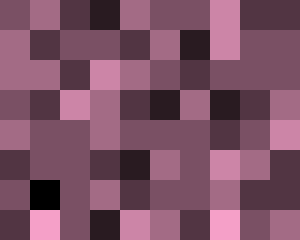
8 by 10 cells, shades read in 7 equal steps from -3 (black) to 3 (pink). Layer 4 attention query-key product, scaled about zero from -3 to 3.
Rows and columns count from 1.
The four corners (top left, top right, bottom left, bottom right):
0 -1 -1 1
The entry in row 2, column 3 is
0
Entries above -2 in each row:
9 9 10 8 10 9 9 9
